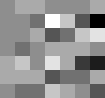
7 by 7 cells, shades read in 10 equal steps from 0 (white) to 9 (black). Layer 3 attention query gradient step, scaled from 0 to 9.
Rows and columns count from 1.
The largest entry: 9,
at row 2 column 7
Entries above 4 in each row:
0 3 2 1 2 3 3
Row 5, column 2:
2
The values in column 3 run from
3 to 5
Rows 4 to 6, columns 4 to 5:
3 3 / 1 3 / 6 5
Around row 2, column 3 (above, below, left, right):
3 3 4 0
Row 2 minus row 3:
0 0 2 -6 -3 4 8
